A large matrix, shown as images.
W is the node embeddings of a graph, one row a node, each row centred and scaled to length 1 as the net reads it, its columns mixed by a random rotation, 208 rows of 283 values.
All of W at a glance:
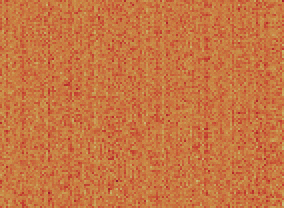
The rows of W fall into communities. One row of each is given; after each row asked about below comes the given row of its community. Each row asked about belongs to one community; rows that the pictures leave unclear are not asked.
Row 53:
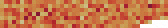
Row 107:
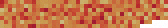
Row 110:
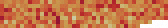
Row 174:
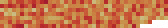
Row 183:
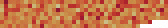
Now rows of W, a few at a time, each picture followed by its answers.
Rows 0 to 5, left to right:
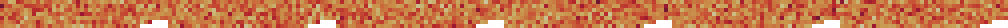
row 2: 53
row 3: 183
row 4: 183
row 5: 107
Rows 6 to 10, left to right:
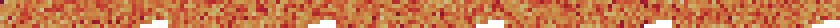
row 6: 107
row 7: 53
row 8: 174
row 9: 53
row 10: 110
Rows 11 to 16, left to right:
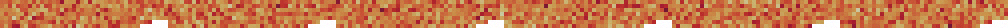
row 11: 174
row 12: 110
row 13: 107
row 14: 183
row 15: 53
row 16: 174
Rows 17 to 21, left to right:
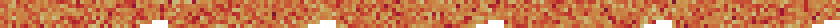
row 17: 183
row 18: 107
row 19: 174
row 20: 174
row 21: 107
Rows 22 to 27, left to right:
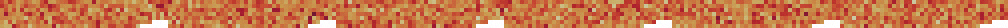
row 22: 174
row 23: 107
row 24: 174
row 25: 183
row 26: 110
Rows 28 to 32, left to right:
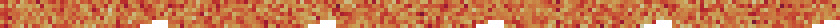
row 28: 53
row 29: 174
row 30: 110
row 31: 174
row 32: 110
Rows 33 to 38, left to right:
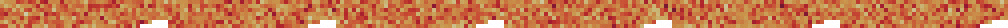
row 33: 110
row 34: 174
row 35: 107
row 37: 110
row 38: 53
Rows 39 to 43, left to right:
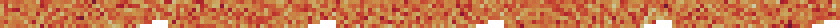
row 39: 183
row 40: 107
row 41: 107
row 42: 174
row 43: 53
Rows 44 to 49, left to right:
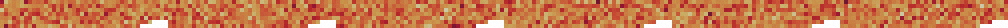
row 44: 107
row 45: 53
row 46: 53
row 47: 183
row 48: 183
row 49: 183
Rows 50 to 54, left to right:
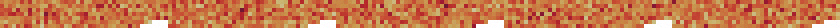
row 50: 110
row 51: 107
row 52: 110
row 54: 107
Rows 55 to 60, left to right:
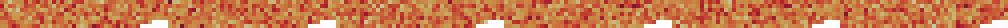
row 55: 174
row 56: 107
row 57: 53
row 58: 183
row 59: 110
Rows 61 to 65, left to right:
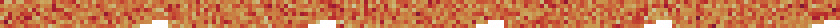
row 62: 110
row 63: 110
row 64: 174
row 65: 183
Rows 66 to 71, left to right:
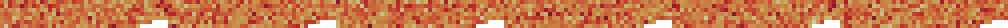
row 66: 174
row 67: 110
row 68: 107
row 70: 174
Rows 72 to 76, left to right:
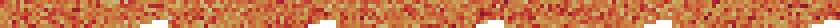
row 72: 107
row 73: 53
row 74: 53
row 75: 107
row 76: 183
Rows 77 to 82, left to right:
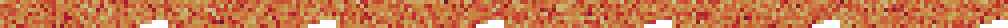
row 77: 53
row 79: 53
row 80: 110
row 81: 53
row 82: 107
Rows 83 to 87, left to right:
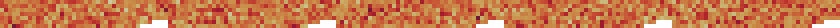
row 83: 174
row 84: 110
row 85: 107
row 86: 174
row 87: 183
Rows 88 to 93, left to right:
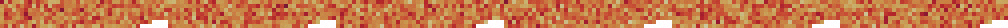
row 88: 107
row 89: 110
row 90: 53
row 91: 107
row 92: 110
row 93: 110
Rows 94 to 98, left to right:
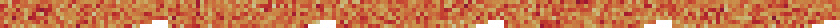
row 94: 110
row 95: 53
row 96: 107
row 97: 174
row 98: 110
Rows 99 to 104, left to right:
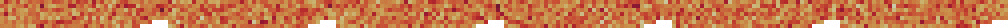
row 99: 183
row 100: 107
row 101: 183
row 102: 183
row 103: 53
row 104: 110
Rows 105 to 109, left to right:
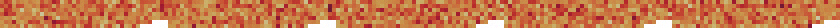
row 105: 183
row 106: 183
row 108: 107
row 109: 110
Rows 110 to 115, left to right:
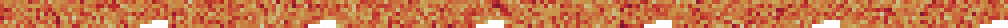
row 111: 53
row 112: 174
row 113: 53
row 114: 107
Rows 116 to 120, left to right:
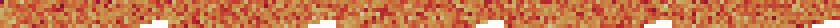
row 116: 107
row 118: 110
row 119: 53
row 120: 110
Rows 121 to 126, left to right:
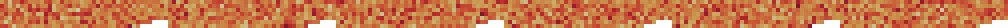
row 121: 110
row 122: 53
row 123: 107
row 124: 107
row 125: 53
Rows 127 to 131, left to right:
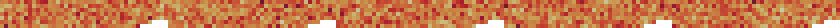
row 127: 53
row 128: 183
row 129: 183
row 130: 174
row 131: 174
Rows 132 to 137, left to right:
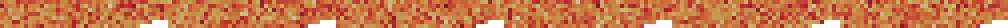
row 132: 183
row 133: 183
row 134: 110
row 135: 183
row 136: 183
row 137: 53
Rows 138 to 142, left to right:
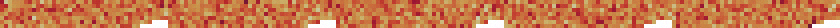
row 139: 174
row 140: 174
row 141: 107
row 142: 53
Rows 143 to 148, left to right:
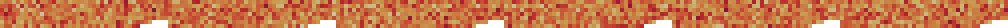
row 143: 53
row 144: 107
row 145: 183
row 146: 53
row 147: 53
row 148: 53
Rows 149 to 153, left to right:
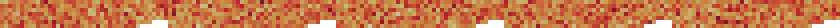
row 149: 174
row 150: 183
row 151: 183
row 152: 107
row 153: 183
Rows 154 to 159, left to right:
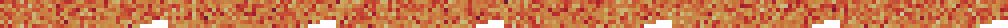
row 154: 107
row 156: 107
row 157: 107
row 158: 183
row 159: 183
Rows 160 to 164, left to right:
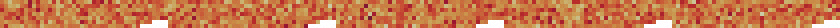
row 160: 110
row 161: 53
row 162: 53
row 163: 110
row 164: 107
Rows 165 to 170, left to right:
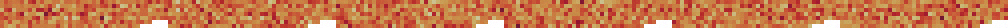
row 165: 110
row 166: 174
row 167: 174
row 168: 174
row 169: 183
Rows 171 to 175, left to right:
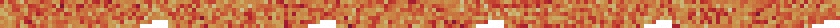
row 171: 107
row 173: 174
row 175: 110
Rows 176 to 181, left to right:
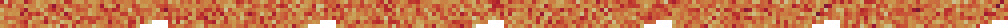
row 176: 107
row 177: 110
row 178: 174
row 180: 107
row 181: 107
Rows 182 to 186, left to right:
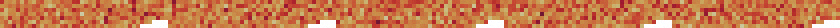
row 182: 107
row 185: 183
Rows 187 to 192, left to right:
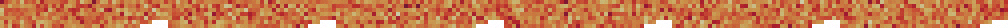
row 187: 107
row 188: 110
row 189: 183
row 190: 174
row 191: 53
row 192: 53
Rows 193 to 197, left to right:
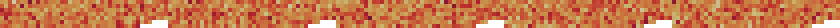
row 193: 53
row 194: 110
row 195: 53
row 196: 110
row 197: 107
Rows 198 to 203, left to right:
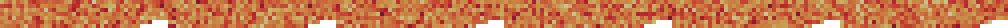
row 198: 174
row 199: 110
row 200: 110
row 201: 110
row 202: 110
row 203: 53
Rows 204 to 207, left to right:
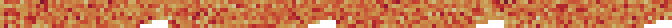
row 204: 53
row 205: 53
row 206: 174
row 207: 107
